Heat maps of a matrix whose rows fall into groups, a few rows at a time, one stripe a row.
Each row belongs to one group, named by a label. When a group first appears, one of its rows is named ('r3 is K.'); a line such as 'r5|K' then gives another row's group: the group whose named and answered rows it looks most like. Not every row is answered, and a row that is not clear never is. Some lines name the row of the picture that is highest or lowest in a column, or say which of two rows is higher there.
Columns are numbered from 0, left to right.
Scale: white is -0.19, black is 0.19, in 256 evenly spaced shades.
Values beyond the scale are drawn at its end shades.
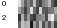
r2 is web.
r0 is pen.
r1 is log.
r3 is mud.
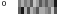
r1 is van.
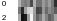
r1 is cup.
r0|pen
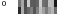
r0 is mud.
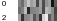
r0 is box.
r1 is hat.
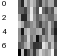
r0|cup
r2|log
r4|box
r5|cup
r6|cup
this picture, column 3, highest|7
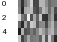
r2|mud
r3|van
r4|web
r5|pen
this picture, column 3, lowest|2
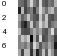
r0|log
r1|web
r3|log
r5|mud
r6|pen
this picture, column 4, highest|5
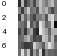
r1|box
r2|web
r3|mud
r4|log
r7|mud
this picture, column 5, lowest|6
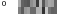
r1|box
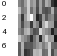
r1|mud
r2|cup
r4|box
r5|pen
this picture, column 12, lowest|7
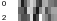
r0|cup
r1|log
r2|log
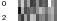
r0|web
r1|web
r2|van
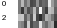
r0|web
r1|van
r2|pen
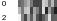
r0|cup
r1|pen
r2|pen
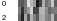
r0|cup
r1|log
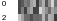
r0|van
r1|log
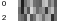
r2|box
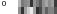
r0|pen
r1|cup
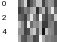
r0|hat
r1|van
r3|mud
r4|hat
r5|log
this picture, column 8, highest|4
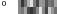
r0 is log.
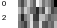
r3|log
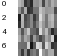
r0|hat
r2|web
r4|box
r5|pen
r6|box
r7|van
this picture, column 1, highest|7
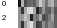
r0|web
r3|cup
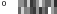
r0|mud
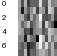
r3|box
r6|hat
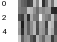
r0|hat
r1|box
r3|van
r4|van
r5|box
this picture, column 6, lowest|5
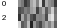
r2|web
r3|pen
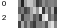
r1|hat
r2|cup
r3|web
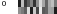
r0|web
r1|mud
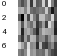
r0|pen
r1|box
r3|pen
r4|cup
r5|van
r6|mud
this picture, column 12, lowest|5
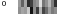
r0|hat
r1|mud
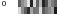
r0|mud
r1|hat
